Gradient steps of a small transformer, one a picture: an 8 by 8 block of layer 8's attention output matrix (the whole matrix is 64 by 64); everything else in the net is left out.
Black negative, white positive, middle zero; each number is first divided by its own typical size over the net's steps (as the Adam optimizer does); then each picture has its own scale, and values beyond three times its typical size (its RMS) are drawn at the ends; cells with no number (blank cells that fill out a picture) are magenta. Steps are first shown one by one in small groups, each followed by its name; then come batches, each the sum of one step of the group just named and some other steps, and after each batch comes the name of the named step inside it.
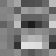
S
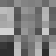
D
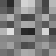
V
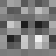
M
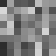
D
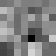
D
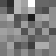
V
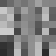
D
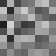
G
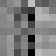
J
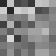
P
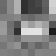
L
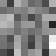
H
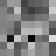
L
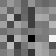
J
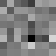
P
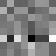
G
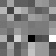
P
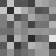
P
